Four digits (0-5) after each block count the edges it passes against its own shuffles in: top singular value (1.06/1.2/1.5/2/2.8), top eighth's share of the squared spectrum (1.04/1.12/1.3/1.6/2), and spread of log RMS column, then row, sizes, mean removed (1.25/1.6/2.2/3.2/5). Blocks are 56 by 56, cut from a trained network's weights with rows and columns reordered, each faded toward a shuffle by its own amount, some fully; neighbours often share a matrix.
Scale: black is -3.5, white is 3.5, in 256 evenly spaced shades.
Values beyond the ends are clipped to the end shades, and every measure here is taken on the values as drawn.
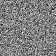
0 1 0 0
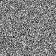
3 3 0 0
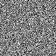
0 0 0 0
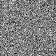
2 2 0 0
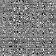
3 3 3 1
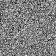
0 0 0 0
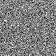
0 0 0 0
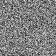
1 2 0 0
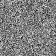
1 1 0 0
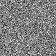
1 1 0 0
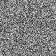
1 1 0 0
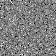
2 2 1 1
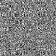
3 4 2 2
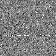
2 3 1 1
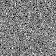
1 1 0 1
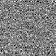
3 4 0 2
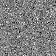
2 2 0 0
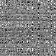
3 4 3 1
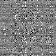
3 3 3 1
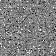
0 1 0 0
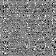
2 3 3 1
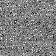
1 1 1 0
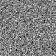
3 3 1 0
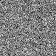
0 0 0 0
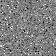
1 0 0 0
